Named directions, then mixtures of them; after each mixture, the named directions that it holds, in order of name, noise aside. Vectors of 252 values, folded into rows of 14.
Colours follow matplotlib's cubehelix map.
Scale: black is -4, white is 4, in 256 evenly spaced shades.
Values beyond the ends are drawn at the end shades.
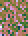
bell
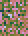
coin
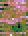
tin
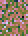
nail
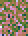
bell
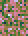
coin, nail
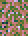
bell, nail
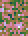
coin, tin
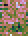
coin, tin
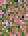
nail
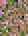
nail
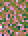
bell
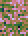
coin, tin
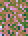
bell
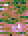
tin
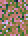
nail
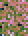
bell, tin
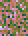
bell, coin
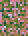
coin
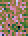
bell, tin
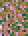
bell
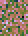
nail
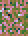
bell, coin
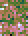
bell, tin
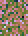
nail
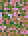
coin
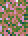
bell, nail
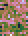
bell, tin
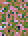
bell, nail
